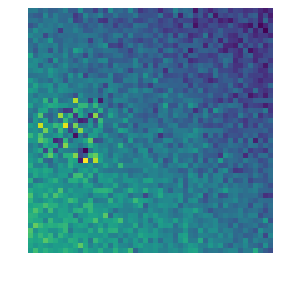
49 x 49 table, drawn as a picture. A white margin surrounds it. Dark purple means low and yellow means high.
On average the colour sits 40% of the way up the scale. Values rise toward the bottom left. The ninth with the highest average is the bottom left. No row or column stands out. The top right is the ninth with the lowest average. Fine speckle covers the field. Values change most from cell to cell in the middle left. The halves do not mirror each other. In the middle left lies a patch that is rougher than the rest.
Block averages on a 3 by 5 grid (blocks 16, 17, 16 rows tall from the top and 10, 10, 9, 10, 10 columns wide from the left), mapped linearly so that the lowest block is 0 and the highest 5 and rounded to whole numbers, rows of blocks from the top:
32110
43221
54432
